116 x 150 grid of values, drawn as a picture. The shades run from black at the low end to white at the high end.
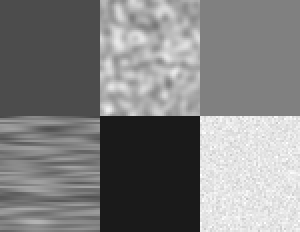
It is made of 2 by 3 panels. Panel 1,1: low, flat. Panel 1,2: high, blotchy. Panel 1,3: middling, flat. Panel 2,1: middling, streaked across. Panel 2,2: very low, flat. Panel 2,3: very high, fine-grained, faint in contrast.
